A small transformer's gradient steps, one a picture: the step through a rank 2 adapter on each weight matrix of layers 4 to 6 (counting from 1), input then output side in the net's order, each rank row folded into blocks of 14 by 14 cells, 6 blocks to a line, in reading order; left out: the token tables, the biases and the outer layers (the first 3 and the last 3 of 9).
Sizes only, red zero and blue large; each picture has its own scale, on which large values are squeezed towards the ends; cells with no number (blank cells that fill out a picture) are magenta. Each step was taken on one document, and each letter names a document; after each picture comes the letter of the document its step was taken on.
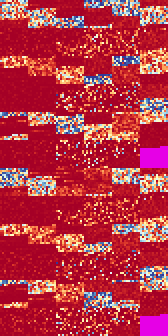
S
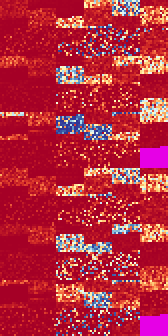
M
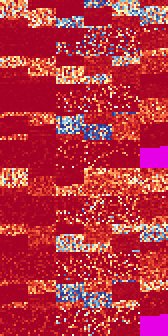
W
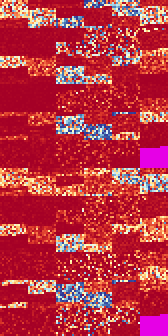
W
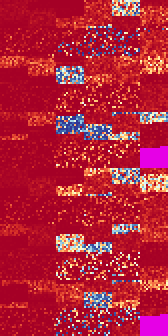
M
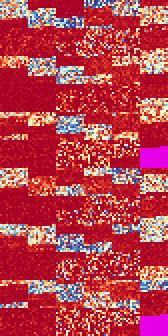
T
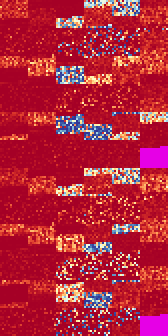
M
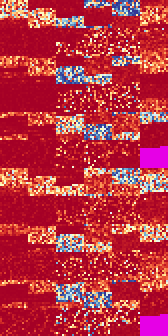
W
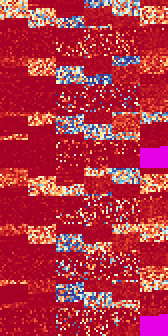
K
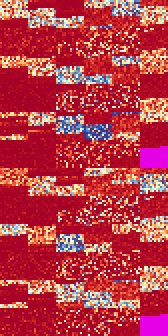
T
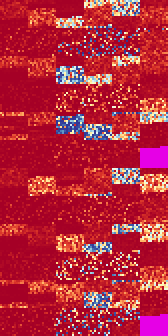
M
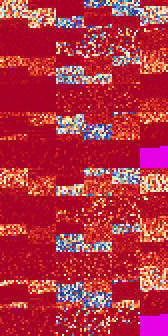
W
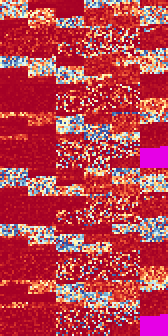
T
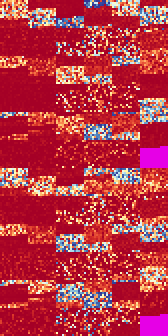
W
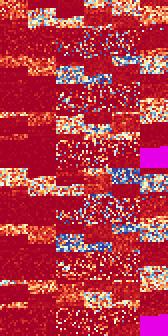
K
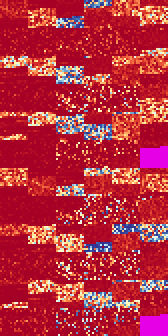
K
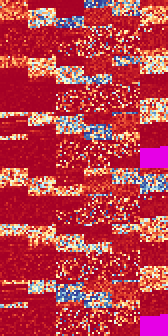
T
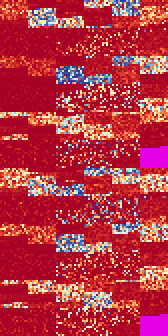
S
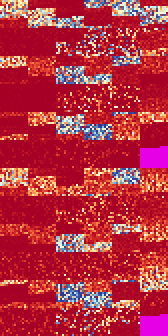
W
